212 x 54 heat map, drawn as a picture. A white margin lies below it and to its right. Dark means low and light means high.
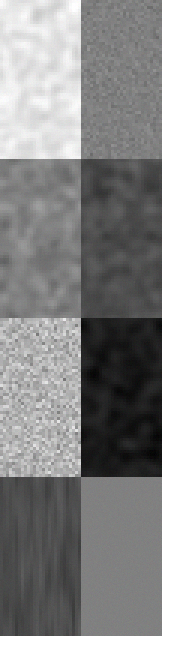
The table splits into 4 rows of 2 panels. Panel 1,1: very high, blotchy, faint in contrast. Panel 1,2: middling, fine-grained, faint in contrast. Panel 2,1: middling, blotchy, faint in contrast. Panel 2,2: low, blotchy, faint in contrast. Panel 3,1: high, fine-grained. Panel 3,2: very low, blotchy, faint in contrast. Panel 4,1: low, streaked downward, faint in contrast. Panel 4,2: middling, flat.
